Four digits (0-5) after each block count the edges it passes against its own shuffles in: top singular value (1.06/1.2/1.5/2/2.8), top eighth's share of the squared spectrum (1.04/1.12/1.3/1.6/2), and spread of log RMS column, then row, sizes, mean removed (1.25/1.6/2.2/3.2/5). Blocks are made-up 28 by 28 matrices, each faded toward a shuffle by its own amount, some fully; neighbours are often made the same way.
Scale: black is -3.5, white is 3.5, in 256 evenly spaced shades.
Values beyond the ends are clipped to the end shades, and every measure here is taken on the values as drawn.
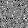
2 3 0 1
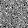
0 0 0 0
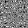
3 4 1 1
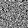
0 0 0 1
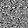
1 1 0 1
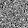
0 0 0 0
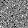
0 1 0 0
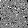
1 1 0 0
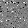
2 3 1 1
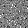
1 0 0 0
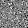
0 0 0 0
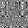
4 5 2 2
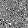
1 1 0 1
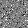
0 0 0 0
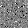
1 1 0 0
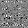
2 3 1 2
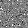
0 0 0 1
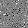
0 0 1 0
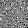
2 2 0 0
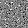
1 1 0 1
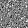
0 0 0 0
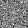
0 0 0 0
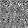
1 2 0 2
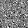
0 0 0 1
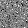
0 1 0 0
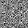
1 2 2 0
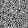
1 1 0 0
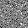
0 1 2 0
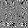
3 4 2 2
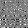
3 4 1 2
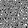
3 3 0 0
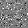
3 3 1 1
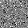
2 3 0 1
